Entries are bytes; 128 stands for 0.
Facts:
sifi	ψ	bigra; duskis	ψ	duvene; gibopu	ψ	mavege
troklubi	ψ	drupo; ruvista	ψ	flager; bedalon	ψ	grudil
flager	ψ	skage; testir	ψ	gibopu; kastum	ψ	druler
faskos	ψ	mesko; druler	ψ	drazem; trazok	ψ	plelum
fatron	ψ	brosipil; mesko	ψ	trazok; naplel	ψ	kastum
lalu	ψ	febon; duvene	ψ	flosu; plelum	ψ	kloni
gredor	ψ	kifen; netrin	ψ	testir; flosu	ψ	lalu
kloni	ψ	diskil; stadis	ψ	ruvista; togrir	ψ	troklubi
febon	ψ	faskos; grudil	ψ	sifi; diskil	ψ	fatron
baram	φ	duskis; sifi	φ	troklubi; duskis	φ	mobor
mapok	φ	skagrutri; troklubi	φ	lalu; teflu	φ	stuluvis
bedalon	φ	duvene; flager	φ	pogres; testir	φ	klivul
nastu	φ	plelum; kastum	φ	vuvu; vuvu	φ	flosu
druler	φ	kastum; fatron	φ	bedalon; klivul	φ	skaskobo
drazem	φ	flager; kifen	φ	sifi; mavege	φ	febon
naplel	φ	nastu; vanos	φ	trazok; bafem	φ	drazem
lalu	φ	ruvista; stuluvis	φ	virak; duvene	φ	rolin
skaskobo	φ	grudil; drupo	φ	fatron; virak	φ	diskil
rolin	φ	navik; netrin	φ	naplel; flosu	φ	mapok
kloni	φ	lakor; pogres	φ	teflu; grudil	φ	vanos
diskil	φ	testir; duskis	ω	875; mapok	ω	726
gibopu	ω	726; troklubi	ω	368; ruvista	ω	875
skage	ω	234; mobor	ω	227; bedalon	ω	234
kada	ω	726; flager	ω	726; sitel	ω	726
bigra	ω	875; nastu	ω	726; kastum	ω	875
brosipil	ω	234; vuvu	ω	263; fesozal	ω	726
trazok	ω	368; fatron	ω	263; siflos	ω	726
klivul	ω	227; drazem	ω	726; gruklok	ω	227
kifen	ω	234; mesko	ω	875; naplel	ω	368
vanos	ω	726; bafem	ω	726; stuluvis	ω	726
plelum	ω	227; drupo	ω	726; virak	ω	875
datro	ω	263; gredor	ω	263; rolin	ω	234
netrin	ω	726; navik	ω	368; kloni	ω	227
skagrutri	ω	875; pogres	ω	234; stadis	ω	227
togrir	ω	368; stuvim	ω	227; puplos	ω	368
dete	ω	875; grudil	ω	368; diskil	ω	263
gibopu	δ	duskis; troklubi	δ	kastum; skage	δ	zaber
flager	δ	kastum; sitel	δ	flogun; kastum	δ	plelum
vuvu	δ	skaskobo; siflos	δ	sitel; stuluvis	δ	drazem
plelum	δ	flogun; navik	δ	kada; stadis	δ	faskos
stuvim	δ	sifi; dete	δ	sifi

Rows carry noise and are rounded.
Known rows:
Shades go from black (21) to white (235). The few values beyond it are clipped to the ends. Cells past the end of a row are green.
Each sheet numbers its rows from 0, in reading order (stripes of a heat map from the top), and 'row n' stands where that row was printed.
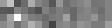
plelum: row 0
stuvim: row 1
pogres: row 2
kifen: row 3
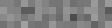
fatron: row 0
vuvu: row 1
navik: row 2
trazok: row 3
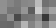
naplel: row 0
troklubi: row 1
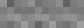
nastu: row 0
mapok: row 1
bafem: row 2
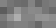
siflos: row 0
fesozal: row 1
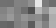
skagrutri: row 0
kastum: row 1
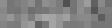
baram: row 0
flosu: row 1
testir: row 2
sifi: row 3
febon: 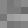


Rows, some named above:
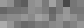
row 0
stadis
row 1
diskil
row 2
netrin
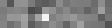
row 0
duskis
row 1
sitel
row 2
mapok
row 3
dete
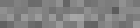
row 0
bigra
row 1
skagrutri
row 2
lalu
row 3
bigra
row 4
vuvu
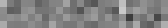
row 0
klivul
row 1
rolin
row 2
brosipil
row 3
ruvista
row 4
troklubi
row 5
naplel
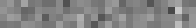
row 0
diskil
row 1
skage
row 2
duvene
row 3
grudil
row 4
teflu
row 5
mavege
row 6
flager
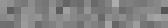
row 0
druler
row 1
skaskobo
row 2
gibopu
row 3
rolin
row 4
drazem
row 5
mesko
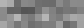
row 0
kloni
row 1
siflos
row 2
flosu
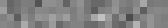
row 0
bedalon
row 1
duskis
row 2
virak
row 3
flogun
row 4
naplel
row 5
stuluvis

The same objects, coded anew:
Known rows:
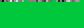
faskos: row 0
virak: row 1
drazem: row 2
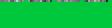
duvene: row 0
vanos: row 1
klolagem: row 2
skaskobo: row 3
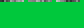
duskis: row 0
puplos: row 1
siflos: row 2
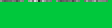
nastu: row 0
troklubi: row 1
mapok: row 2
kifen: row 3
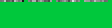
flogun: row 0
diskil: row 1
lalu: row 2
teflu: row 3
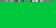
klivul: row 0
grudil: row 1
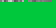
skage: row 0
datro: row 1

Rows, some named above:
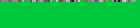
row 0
fatron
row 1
diskil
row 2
stuluvis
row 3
duvene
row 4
drazem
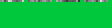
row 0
navik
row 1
druler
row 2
sitel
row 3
lalu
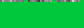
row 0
brosipil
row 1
ruvista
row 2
flosu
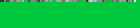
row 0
duskis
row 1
ruvista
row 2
pogres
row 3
trazok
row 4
stadis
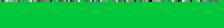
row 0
trazok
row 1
stuvim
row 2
gibopu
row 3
mesko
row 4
flogun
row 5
kastum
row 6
sifi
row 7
vuvu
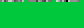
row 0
skage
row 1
virak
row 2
flager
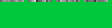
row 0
bedalon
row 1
plelum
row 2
testir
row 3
netrin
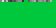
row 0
dete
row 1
kloni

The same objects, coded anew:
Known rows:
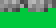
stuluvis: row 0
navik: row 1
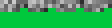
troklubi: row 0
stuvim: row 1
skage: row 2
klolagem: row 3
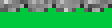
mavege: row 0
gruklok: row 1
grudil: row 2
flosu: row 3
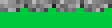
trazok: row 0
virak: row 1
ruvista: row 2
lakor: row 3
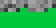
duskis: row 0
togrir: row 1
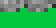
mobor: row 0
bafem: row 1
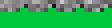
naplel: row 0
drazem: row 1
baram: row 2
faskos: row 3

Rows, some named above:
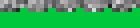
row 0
dete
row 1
navik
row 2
flogun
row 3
diskil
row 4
sifi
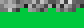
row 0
fatron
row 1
flager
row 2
kastum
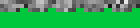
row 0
brosipil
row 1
sitel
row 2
vuvu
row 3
pogres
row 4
kastum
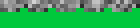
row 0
kloni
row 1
sifi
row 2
ruvista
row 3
sitel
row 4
flager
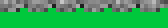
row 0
mesko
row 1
pogres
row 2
teflu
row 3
netrin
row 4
virak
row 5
siflos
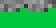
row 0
bedalon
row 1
gibopu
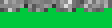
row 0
klivul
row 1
bedalon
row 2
plelum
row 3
stadis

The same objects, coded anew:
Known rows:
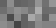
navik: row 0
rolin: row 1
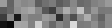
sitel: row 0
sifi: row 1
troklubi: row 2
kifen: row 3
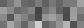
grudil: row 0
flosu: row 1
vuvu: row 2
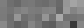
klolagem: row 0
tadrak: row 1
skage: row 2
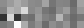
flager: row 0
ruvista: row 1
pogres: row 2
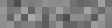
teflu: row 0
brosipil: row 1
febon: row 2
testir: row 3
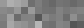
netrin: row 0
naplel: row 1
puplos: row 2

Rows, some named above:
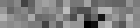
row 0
diskil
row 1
skage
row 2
bedalon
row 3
siflos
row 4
klivul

